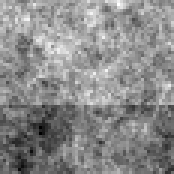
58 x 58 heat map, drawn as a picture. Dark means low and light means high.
No regular stripes run through it. The bottom left is the ninth with the lowest average. A horizontal seam about 60% of the way down splits the table, and the top part is higher. The histogram is bell-shaped. The texture is blotchy.
